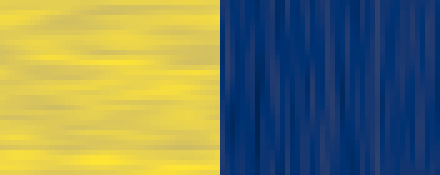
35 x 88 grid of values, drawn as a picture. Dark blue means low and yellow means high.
The table splits into one row of 2 panels. Panel 1,1: very high, streaked across, faint in contrast. Panel 1,2: very low, streaked downward, faint in contrast.
